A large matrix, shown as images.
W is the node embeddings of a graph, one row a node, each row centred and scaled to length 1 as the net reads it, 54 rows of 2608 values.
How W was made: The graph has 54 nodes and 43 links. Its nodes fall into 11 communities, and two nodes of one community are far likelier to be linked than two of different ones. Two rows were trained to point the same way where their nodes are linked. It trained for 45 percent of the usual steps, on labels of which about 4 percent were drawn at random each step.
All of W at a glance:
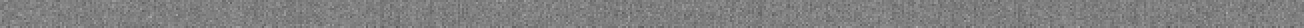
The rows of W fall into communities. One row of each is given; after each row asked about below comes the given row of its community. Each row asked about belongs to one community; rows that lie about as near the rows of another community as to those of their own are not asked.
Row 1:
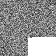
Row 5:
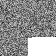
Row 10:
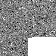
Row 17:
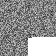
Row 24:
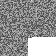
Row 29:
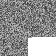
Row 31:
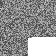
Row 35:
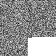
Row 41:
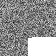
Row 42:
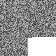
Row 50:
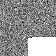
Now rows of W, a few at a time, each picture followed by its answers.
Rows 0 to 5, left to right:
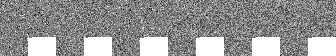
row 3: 31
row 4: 24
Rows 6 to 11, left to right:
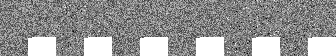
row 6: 10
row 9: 41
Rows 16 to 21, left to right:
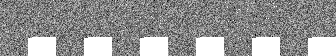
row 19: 42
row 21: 17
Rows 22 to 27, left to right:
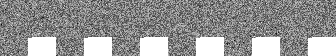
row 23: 5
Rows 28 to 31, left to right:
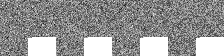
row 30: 29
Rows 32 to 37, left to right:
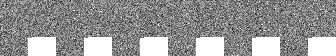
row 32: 42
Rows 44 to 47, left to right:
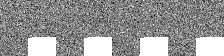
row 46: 50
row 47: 1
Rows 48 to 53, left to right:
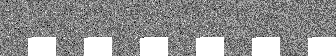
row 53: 1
